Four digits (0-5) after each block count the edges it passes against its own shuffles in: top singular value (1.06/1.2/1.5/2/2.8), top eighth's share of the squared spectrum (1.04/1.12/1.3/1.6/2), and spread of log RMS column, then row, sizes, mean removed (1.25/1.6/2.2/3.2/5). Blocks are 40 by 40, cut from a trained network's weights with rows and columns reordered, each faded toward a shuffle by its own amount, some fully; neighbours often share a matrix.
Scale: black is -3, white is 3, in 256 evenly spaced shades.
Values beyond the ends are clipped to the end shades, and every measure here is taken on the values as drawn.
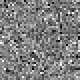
2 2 1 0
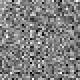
3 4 2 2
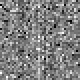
2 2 0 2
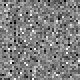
0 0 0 0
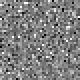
0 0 0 0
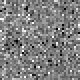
0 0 0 0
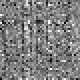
3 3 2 3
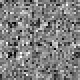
3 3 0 2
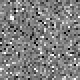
0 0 0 0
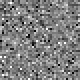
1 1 0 0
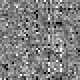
2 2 2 0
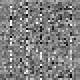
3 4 3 0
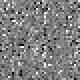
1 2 1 0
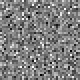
2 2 0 0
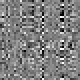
4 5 3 3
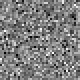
0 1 0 0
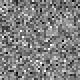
1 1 0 0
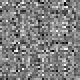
3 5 3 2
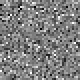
0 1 0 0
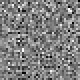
3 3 2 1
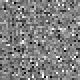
1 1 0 0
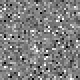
0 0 1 0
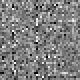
2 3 2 0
